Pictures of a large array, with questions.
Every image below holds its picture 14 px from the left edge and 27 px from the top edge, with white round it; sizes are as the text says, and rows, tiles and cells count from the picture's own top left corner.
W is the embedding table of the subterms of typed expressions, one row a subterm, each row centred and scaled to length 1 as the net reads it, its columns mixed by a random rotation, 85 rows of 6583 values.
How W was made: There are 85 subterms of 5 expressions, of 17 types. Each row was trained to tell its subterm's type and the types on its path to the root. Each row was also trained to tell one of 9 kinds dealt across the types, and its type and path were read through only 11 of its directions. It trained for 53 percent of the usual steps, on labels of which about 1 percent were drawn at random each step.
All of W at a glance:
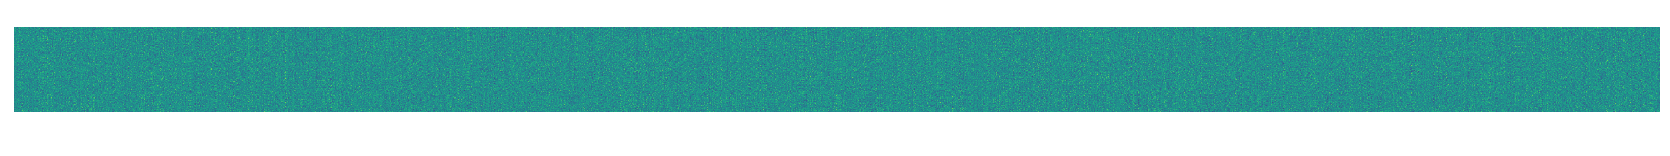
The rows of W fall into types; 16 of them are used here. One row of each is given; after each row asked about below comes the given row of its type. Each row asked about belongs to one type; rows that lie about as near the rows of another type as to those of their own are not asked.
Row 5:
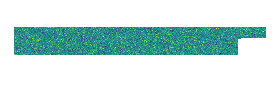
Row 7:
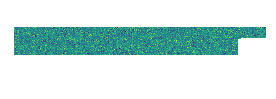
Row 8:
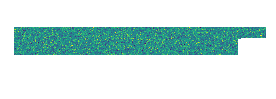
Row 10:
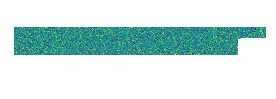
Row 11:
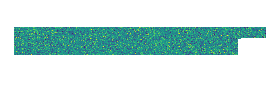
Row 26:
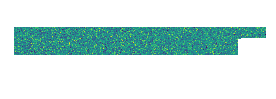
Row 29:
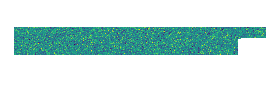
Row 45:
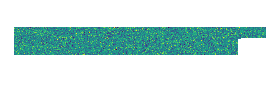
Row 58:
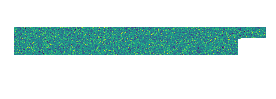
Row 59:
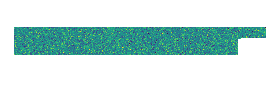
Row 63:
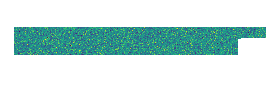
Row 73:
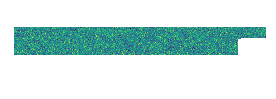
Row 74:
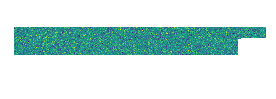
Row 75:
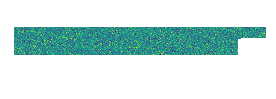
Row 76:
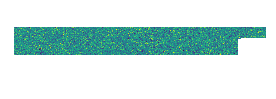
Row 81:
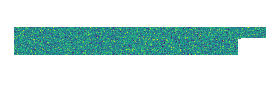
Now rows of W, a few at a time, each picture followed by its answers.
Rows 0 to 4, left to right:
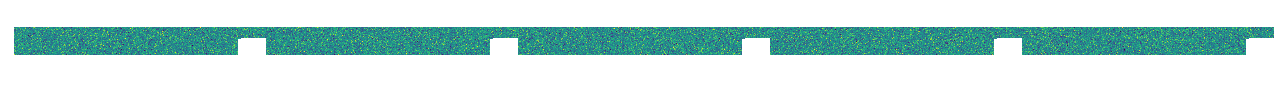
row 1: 63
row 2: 81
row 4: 11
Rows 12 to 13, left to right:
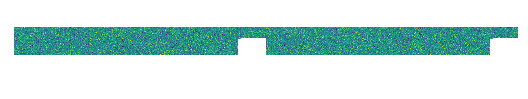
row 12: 76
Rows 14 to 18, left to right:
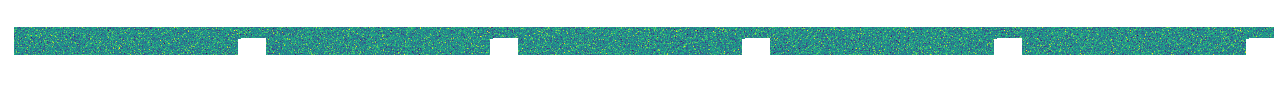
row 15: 26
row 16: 76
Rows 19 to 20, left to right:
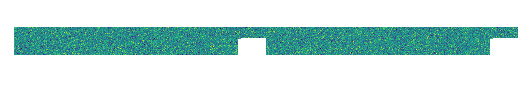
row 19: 26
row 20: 59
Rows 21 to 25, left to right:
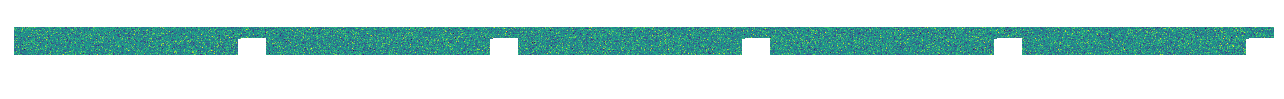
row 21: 7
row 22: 45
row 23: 59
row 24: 74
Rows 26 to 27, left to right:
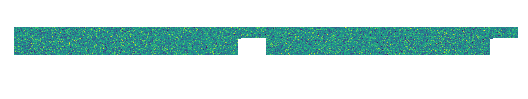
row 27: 7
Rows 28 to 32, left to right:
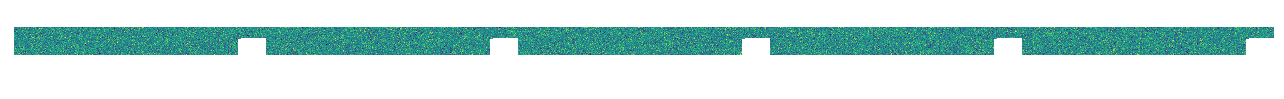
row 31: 76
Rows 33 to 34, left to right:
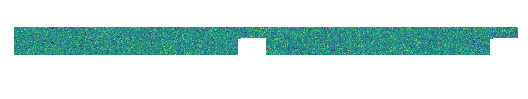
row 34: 8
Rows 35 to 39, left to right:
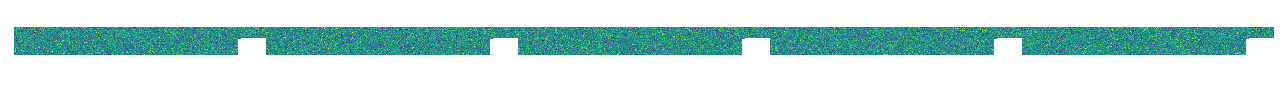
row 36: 81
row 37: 11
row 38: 74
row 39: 11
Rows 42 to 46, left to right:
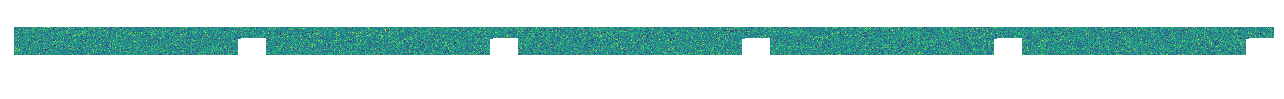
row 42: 75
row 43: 73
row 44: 8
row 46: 5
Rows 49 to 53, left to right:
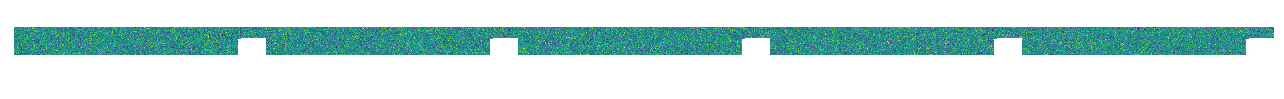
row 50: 11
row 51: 59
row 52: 26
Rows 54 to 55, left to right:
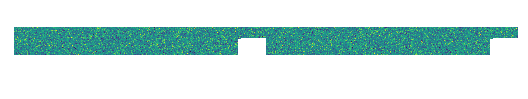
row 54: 26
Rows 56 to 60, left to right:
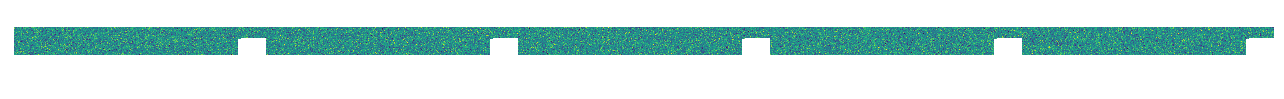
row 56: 59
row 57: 63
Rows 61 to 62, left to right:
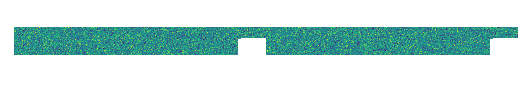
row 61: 58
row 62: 8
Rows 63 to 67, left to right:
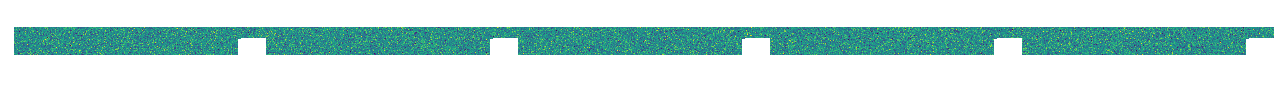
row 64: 81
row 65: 5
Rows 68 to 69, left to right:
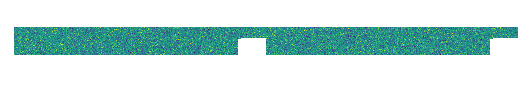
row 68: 76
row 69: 81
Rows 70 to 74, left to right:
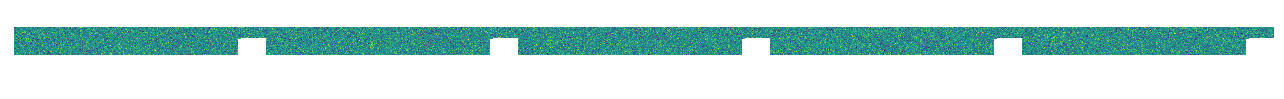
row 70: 10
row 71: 10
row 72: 63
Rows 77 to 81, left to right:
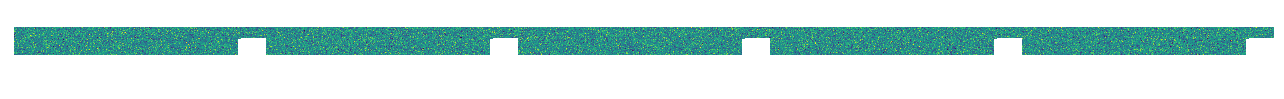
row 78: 5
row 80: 58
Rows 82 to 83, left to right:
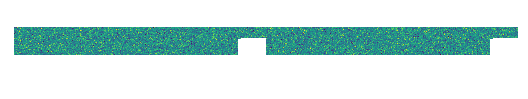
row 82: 10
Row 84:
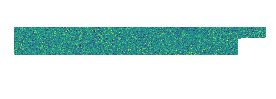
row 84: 10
